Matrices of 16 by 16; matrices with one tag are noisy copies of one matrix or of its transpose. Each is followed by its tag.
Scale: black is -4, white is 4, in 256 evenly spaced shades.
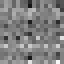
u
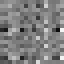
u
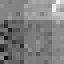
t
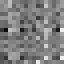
u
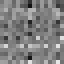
u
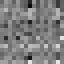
u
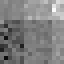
t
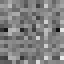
u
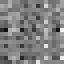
u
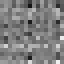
u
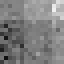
t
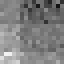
t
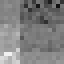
t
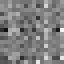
u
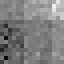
t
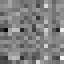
u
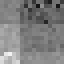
t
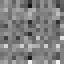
u
